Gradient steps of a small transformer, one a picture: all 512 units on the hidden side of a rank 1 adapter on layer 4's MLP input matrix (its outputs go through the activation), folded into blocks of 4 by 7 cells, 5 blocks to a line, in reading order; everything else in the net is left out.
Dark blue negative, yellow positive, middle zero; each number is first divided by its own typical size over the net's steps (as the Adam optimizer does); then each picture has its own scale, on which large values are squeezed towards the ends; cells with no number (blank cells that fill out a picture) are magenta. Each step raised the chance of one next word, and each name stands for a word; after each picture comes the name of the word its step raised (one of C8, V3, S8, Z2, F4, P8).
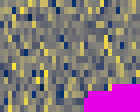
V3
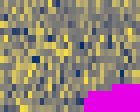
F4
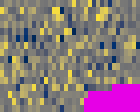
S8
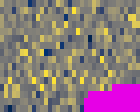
V3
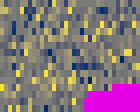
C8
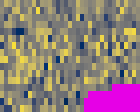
F4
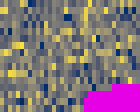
S8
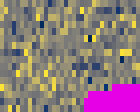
C8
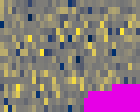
V3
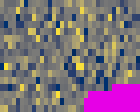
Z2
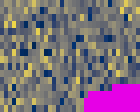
F4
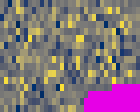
Z2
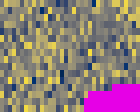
F4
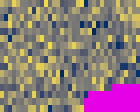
Z2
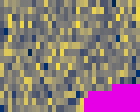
S8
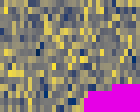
S8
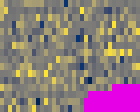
C8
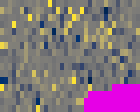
C8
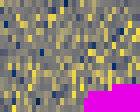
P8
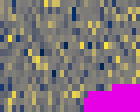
P8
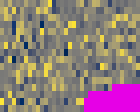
C8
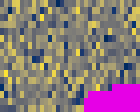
F4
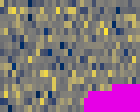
V3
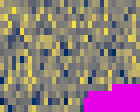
V3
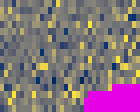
P8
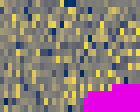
P8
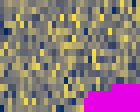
S8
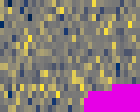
V3
